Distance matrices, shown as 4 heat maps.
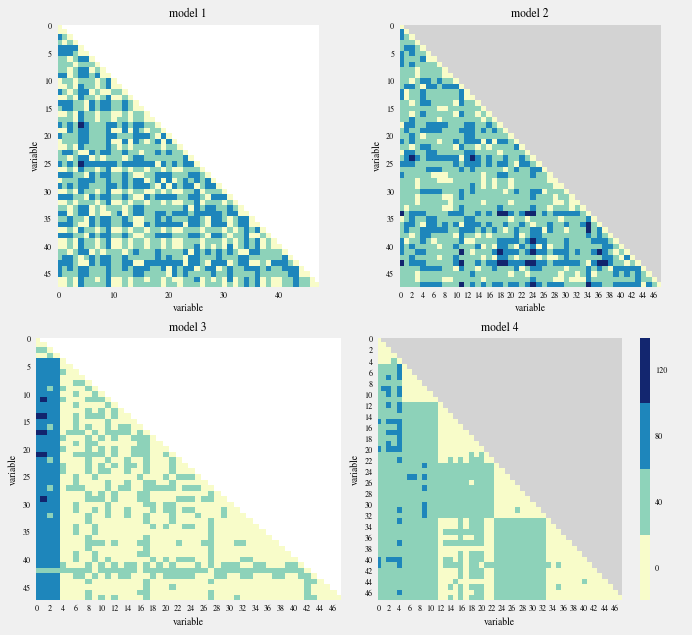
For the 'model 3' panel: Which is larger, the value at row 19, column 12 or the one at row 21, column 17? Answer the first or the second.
the second
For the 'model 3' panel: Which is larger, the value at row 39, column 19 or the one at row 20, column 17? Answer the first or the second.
the second
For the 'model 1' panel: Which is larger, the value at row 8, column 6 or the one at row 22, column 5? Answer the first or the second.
the second
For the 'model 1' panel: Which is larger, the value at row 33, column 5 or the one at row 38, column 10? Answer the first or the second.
the first
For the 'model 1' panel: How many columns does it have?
48
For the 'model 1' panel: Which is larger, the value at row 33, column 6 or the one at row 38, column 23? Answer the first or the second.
the second
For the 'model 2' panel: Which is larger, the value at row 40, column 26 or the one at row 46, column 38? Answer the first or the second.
the first
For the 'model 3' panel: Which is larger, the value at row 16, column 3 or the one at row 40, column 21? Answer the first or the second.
the first
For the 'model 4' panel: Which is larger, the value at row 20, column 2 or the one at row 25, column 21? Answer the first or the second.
the first
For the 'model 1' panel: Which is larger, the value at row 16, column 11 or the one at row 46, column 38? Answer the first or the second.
the second
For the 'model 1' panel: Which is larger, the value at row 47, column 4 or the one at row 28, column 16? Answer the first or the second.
the first
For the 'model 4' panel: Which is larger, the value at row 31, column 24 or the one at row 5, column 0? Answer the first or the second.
the second
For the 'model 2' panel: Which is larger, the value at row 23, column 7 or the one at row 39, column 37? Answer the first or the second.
the second
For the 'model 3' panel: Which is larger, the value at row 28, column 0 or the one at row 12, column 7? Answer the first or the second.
the first
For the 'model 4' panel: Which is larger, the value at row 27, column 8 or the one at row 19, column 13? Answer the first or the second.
the first
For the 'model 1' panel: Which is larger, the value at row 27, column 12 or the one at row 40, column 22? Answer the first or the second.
the first
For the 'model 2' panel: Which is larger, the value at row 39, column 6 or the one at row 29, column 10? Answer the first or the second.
the second
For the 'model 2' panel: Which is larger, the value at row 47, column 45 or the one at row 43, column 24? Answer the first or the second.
the second
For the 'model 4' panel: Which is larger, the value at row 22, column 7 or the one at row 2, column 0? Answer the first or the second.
the first
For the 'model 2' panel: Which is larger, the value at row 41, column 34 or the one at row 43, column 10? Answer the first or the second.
the second
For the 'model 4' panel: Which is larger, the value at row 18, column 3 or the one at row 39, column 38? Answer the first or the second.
the first
